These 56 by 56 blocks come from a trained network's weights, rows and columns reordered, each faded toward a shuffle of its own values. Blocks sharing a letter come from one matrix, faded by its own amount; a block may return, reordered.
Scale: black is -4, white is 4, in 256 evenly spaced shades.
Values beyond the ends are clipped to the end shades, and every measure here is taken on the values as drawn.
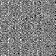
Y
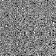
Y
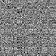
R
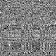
R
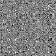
Y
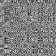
R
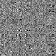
Y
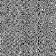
Y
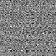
R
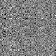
Y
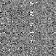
Y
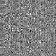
Y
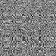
R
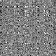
Y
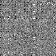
Y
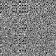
R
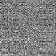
R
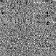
Y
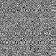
R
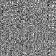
Y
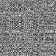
R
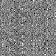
Y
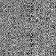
Y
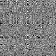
R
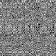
R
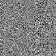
Y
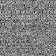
R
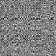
R
